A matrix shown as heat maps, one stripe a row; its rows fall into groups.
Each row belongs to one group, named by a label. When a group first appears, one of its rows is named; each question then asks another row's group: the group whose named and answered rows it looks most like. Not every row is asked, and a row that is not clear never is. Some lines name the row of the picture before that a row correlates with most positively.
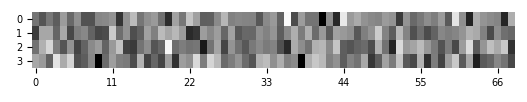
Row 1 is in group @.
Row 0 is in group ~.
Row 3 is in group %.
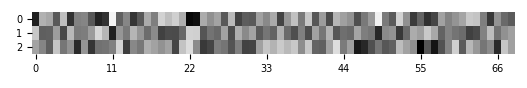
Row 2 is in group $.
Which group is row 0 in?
@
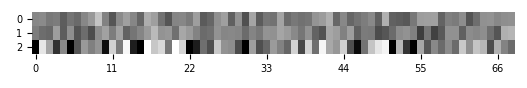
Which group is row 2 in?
@
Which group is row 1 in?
$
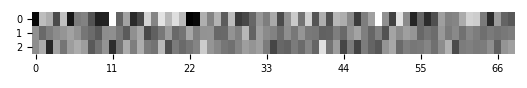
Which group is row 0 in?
@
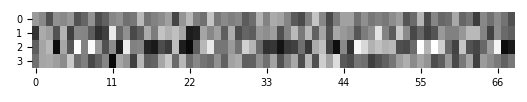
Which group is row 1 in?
@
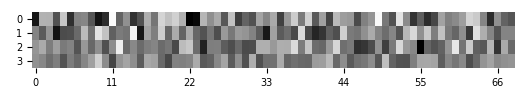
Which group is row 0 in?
@
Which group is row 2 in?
$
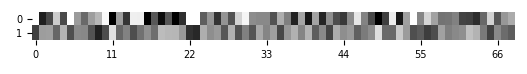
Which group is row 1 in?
@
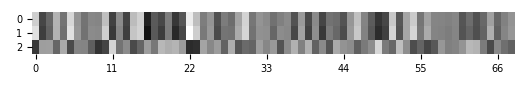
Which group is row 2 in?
@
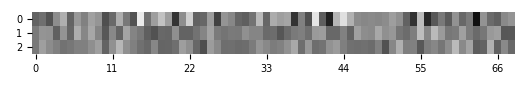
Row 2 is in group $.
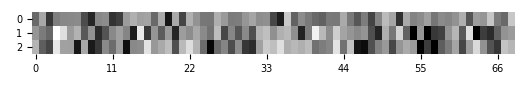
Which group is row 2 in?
$
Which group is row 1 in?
%
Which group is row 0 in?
~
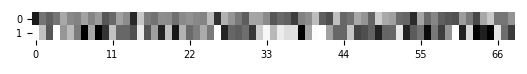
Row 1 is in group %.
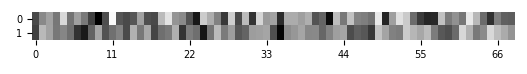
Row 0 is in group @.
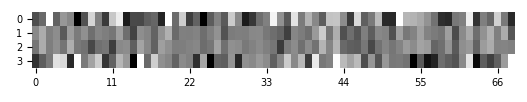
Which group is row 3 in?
%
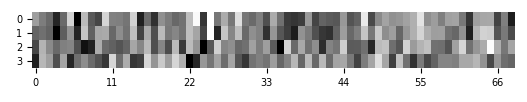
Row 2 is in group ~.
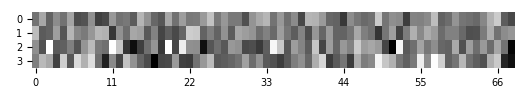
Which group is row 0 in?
%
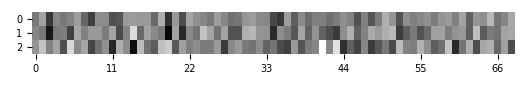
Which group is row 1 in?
~
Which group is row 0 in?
~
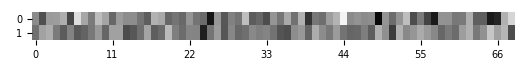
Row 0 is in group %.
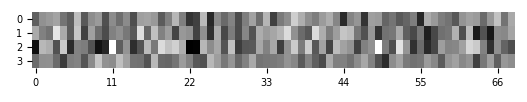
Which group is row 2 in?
@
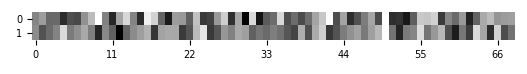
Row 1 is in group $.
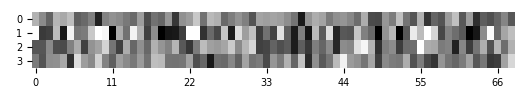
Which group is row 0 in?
%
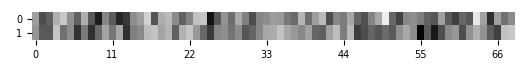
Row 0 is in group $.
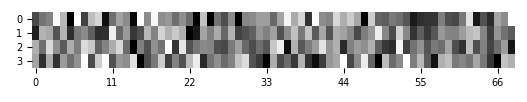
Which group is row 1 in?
@
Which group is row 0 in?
%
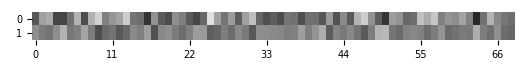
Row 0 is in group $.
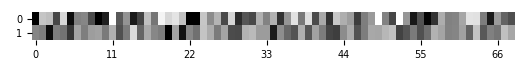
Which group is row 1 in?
~
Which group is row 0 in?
@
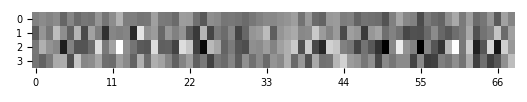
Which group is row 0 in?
$
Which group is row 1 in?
%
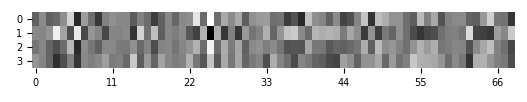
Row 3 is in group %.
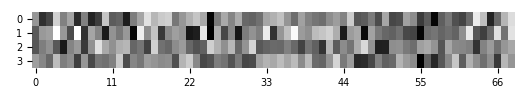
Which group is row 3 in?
$
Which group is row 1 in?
%
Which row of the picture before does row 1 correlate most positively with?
1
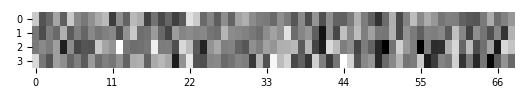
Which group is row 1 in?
~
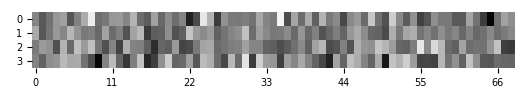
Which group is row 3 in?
@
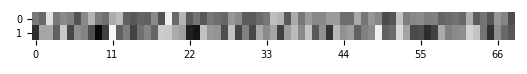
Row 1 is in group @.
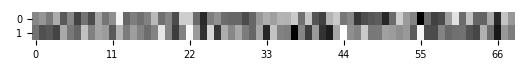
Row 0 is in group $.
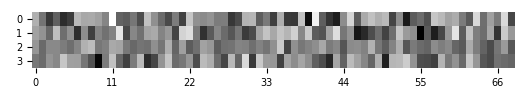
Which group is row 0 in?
~
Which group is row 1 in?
$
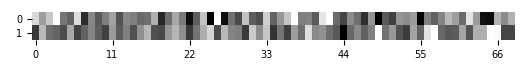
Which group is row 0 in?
%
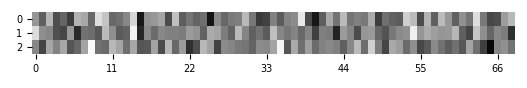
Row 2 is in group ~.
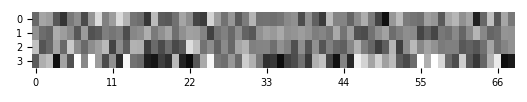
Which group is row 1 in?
$
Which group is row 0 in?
$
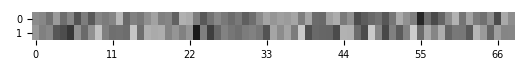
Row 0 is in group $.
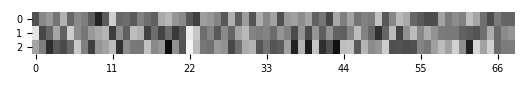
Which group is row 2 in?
~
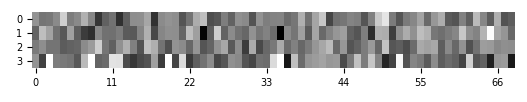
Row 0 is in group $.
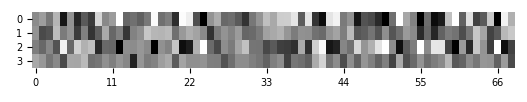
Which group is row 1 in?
$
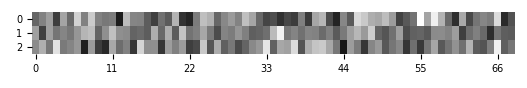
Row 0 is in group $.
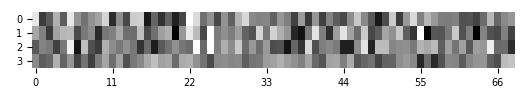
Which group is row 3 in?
$
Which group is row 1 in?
%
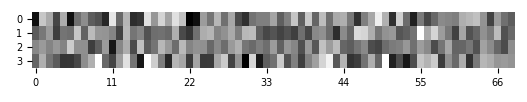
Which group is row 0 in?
@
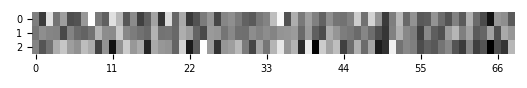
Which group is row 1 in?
$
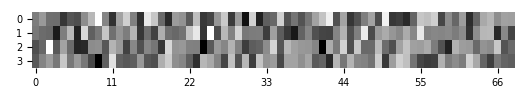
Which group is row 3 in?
@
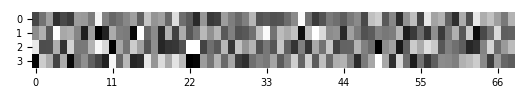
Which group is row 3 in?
@
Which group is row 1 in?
%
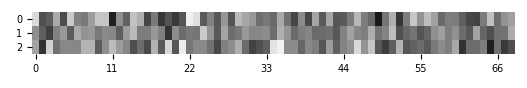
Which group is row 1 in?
~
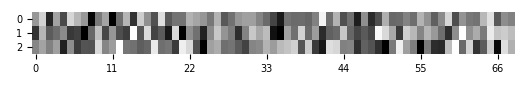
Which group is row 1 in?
~
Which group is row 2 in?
$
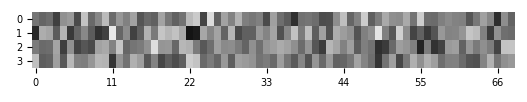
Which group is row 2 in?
$
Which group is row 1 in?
@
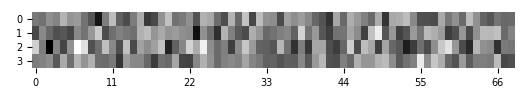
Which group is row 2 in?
~
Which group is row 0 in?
@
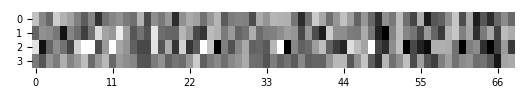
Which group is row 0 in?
%
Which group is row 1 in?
$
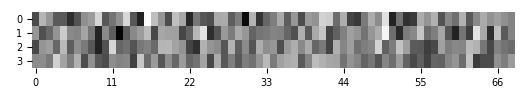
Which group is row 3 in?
%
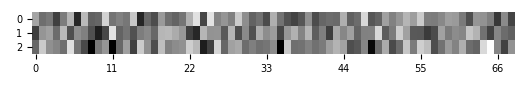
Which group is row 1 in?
@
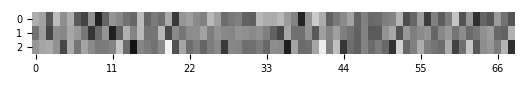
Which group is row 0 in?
%
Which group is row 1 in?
~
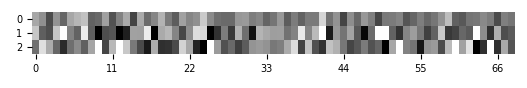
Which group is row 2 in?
$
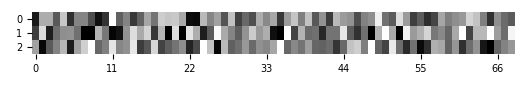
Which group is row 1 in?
~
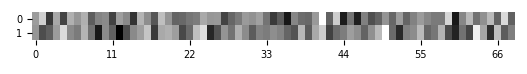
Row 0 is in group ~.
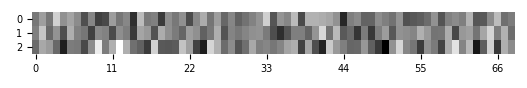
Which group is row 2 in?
$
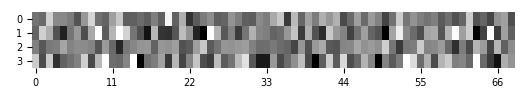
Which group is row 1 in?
$
